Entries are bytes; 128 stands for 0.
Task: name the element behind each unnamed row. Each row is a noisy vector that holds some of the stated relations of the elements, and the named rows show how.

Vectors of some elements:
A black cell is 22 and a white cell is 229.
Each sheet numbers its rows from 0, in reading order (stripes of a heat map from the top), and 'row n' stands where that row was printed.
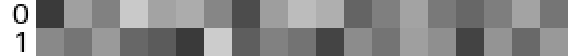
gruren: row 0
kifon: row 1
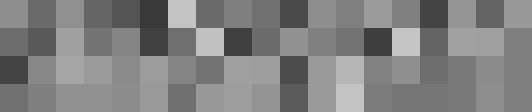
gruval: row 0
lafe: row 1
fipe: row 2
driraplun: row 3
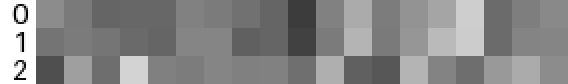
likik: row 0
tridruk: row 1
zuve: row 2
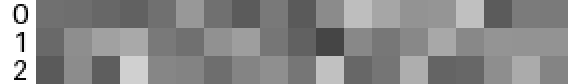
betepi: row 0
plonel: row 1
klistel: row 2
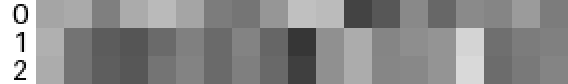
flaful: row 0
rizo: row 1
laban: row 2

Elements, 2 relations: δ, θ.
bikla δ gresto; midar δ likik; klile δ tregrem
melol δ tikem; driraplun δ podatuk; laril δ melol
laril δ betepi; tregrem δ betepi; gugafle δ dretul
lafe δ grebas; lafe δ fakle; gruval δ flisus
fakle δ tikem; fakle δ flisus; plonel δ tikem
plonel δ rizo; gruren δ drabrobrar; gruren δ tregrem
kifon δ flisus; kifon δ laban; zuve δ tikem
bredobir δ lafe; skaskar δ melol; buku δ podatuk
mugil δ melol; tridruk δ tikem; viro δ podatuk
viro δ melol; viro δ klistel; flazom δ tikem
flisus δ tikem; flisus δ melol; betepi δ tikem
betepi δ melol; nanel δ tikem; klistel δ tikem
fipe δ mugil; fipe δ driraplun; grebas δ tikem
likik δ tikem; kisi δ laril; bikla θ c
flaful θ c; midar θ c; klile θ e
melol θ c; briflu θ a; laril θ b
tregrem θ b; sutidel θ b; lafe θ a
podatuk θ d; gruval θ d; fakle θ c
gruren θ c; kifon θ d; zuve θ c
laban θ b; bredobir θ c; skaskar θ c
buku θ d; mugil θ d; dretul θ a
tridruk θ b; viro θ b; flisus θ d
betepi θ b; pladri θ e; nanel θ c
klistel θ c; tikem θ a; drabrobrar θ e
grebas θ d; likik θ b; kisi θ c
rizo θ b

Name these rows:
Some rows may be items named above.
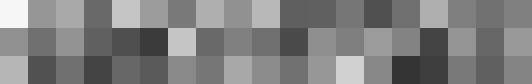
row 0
gresto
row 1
gruval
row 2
podatuk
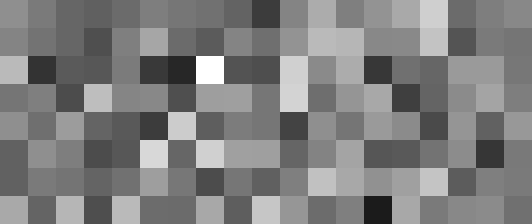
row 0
likik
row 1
tregrem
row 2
tikem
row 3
melol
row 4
kifon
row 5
drabrobrar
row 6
laril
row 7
briflu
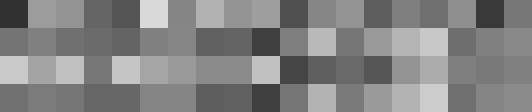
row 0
klile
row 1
tridruk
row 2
gugafle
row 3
tridruk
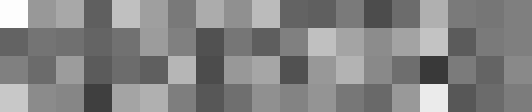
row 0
gresto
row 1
laril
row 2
buku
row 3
sutidel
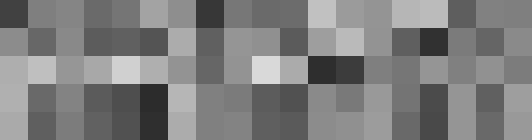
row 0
viro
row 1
mugil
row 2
bikla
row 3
grebas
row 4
flisus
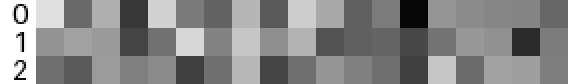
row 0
dretul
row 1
pladri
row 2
lafe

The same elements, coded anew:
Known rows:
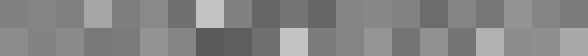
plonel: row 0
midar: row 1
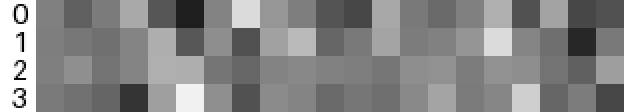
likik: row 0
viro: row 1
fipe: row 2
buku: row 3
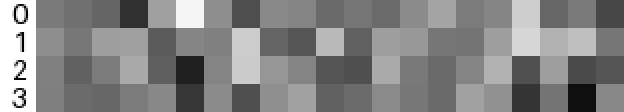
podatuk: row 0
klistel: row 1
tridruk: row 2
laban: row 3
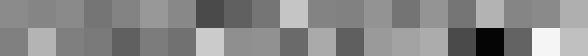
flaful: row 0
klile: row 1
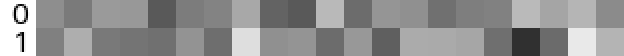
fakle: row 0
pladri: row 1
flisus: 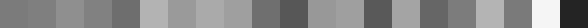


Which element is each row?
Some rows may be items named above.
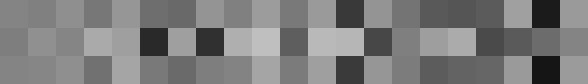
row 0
lafe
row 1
laril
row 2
dretul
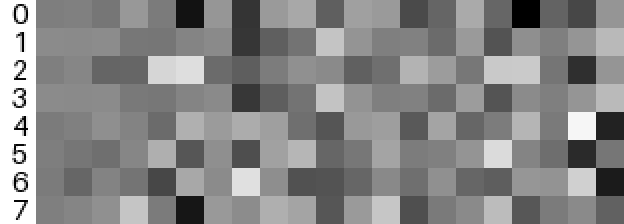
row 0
tregrem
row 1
gruren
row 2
driraplun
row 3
gruren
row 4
flisus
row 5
viro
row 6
grebas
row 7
betepi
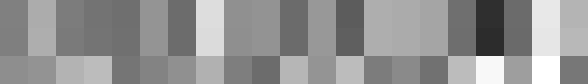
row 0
pladri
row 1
pladri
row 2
melol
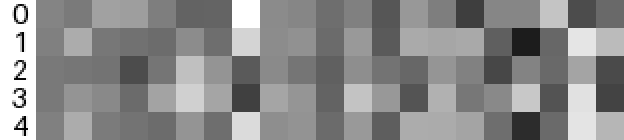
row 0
tikem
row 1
drabrobrar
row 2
kifon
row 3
mugil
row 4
pladri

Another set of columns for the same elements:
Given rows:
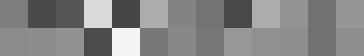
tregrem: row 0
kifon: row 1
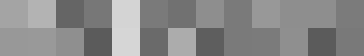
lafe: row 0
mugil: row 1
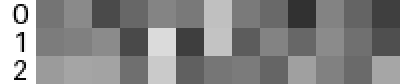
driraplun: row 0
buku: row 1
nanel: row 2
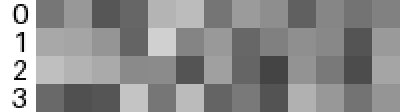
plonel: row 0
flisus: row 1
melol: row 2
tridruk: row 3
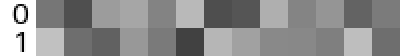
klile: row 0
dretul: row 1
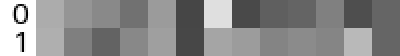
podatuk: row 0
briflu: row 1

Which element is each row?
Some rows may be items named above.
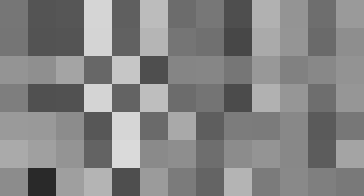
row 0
likik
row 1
betepi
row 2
gruren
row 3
likik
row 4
mugil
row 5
grebas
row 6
pladri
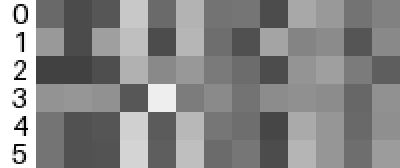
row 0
laril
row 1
drabrobrar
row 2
viro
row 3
gruval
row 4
betepi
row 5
likik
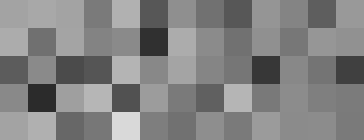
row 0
klistel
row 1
flaful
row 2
fipe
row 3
pladri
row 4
lafe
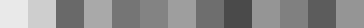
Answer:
tikem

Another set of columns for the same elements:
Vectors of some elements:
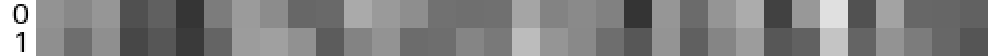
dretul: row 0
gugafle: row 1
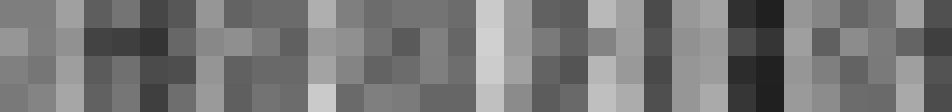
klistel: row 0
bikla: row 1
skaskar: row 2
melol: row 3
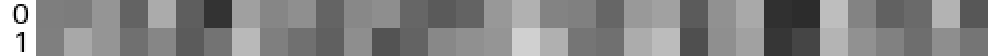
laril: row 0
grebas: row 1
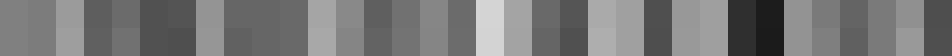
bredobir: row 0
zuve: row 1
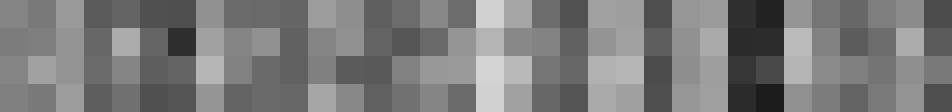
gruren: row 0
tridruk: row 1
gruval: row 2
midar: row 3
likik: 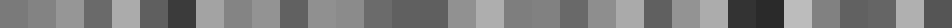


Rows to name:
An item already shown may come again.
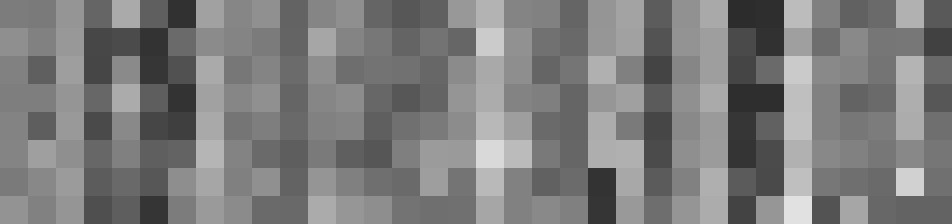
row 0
laril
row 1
flaful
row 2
driraplun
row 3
laril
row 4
fipe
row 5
kifon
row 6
drabrobrar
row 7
dretul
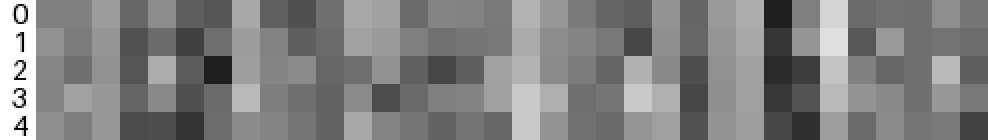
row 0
lafe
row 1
briflu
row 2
viro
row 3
mugil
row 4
flaful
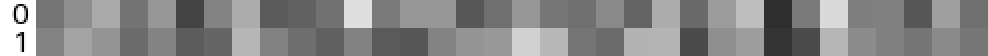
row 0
tikem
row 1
gruval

